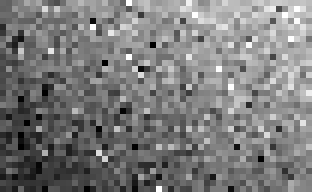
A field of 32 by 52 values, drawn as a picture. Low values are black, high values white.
Odd rows or columns: none. Ninth with the lowest average: bottom left. Ninth with the highest average: top right. Slope: up to the top right.
